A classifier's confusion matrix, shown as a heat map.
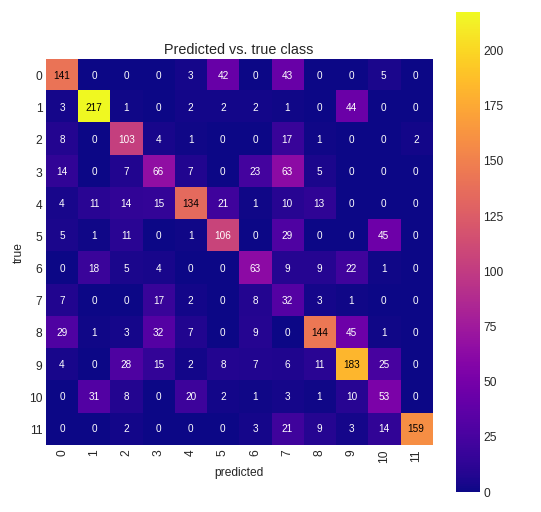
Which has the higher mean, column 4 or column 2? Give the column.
2
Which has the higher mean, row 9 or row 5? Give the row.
9
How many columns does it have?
12
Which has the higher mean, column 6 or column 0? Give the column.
0
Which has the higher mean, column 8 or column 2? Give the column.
8
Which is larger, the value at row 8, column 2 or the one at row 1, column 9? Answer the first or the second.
the second
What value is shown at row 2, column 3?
4
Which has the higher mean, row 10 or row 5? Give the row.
5
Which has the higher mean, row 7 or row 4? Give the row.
4
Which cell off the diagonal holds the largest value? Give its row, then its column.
3, 7
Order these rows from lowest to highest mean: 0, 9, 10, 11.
10, 11, 0, 9
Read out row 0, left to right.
141 0 0 0 3 42 0 43 0 0 5 0
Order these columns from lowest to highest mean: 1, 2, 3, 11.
3, 11, 2, 1
